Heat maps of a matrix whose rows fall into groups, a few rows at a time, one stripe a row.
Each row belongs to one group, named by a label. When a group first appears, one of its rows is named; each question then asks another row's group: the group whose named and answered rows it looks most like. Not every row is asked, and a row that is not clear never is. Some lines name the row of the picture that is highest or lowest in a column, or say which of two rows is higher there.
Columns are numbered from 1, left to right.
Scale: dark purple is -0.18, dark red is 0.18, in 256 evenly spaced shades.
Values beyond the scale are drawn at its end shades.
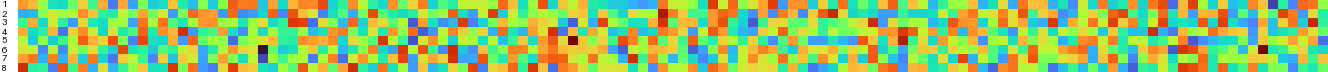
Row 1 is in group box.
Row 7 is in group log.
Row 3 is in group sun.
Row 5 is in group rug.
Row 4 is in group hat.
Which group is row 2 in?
sun
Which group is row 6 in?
log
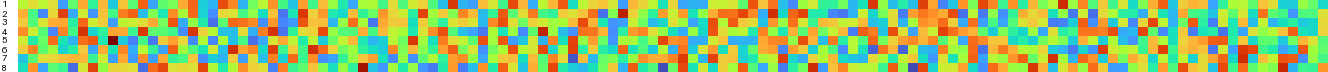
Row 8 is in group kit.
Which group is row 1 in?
log
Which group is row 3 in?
box
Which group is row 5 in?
hat
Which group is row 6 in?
box
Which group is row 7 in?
sun
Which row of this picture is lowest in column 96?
8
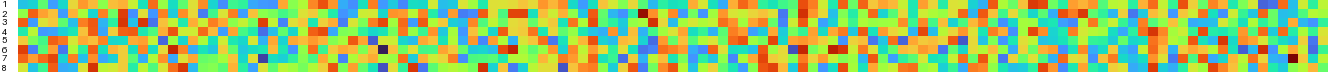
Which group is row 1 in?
kit
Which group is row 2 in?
log
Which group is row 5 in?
box
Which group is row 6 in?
hat
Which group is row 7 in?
log
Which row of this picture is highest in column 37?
3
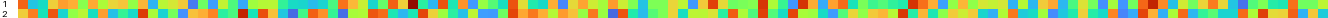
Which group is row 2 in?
rug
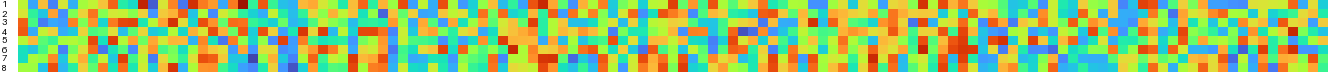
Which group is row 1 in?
rug
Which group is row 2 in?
hat
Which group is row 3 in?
kit
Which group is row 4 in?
rug
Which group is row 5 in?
kit
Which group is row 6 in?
rug
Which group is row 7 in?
sun
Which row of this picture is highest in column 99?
5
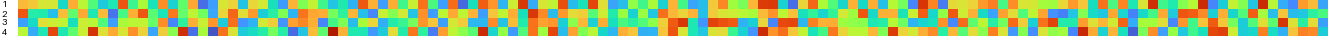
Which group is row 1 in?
log
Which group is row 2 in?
box
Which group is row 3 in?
sun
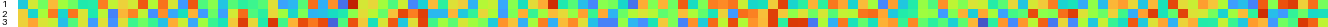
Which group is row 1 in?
sun
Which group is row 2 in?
log
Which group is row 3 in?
box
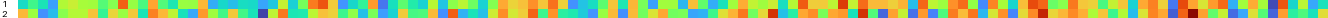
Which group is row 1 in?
kit
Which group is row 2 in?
kit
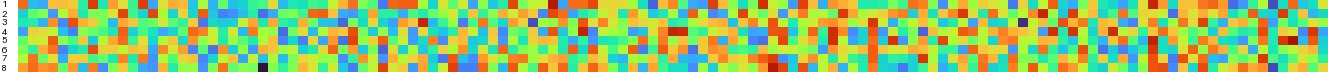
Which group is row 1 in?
hat
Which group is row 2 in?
kit
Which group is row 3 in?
log
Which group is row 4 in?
sun
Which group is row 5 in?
sun
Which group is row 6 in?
hat
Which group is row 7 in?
log
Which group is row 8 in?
log
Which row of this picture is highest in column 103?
2
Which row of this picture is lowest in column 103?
4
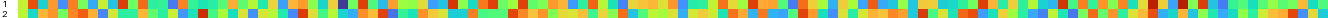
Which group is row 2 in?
rug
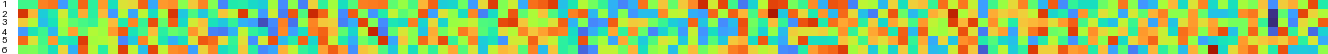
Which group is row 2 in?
box
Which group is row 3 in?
kit
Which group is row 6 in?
kit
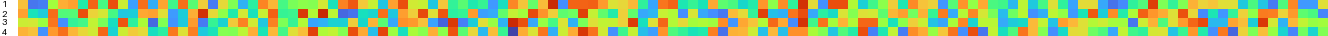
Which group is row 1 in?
hat
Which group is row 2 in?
rug
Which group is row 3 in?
log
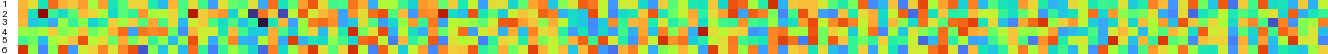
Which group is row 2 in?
rug
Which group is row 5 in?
sun
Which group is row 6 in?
box
